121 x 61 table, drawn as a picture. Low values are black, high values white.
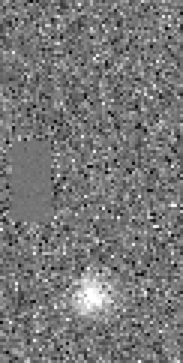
Mirror symmetry: none. Calmest part: middle left. Odd patch: calmer, in the middle left. Ninth with the highest average: bottom middle. Odd rows or columns: none. Bumps: one, in the bottom middle.
